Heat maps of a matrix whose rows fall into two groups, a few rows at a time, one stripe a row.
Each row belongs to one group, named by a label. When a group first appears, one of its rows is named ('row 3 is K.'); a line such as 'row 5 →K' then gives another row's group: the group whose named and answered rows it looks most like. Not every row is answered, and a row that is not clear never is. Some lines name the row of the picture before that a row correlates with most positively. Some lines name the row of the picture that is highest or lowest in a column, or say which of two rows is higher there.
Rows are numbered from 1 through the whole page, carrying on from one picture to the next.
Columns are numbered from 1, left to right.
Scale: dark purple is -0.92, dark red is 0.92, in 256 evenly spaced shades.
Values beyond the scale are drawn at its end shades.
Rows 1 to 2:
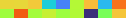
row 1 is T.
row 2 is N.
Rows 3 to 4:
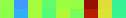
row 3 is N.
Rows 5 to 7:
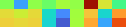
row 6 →T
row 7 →T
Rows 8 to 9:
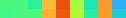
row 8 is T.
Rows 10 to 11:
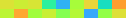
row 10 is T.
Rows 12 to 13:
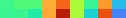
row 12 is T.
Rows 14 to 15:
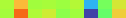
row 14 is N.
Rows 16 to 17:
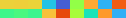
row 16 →T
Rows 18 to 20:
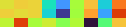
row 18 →T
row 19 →T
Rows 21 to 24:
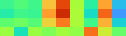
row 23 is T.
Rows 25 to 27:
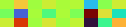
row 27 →N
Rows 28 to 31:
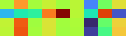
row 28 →N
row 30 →N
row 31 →N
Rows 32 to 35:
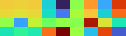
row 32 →T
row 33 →T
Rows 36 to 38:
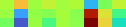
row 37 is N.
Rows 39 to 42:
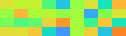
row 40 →N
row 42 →T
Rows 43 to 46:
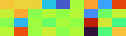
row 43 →T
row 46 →N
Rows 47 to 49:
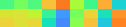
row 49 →T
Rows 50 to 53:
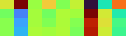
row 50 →N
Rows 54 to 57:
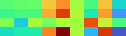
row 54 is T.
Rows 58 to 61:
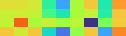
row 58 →T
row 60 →N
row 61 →T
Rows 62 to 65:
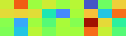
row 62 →N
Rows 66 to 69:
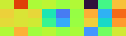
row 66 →N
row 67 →T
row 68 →T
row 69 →N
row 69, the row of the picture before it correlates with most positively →62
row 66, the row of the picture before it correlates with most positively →62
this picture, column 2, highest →66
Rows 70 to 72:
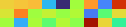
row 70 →T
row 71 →N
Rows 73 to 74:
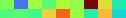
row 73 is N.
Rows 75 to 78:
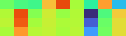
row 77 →N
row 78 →N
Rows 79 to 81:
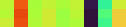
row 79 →N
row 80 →N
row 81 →N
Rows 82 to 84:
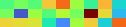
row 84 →T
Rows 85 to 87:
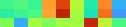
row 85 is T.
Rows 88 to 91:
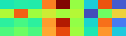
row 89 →N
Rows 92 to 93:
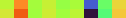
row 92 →N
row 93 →N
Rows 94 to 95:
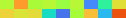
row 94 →N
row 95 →T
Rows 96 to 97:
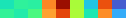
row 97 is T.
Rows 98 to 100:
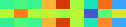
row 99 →N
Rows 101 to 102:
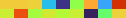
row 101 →T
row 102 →N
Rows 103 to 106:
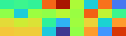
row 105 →T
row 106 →T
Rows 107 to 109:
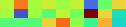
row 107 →N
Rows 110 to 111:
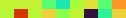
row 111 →N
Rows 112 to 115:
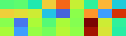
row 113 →T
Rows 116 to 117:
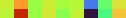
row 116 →N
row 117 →N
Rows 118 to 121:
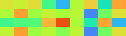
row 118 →T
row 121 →N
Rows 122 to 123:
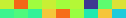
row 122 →N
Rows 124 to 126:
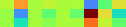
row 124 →N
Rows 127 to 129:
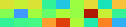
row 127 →T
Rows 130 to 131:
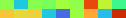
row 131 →T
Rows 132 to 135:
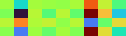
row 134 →N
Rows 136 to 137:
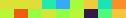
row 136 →T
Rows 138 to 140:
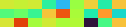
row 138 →T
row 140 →N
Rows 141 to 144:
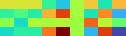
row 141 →T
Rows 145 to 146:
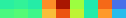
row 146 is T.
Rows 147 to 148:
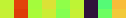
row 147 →N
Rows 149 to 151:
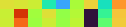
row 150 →N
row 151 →N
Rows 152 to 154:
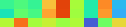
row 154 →N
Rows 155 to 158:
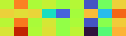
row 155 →N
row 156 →T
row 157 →N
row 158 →N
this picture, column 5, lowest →156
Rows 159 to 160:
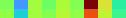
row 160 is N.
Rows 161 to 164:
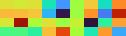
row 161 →T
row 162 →T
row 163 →N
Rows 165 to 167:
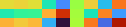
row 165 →T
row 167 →T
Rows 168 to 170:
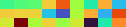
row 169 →T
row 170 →N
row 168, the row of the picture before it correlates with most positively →166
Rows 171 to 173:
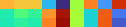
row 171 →T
